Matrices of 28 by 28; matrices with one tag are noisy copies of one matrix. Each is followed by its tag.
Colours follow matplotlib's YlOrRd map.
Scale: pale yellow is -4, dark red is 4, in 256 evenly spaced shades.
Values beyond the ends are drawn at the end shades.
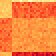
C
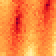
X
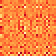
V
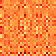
V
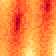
X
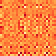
V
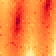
X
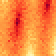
X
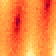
X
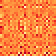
V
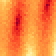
X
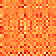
V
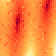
X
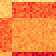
C
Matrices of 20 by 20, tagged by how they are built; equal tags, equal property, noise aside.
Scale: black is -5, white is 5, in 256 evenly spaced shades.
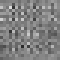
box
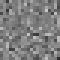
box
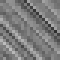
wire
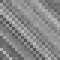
wire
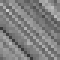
wire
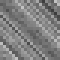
wire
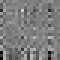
box
